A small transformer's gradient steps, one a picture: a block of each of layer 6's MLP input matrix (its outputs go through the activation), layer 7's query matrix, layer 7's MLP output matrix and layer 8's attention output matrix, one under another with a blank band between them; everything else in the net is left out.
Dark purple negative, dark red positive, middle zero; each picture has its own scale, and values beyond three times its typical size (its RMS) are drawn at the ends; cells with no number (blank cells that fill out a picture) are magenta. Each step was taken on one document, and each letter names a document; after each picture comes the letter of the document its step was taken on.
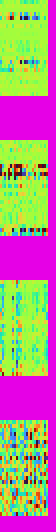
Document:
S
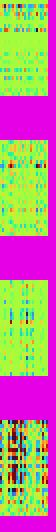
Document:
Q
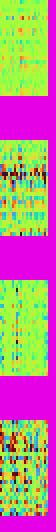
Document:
S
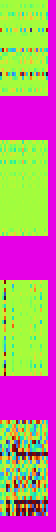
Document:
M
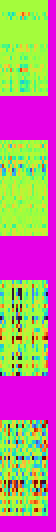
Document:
S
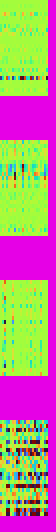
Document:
M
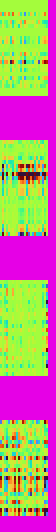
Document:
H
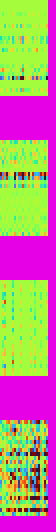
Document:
M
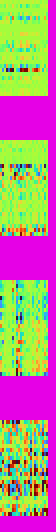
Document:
S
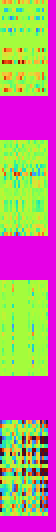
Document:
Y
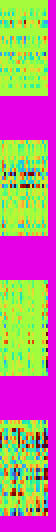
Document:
H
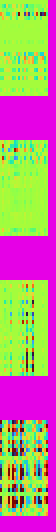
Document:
Q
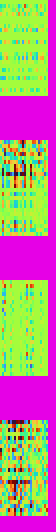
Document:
Q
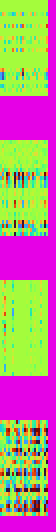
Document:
M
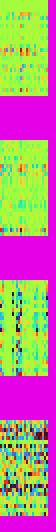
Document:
S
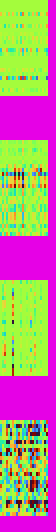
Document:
M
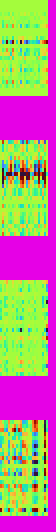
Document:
H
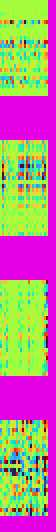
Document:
H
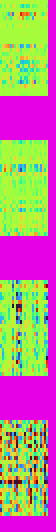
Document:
S
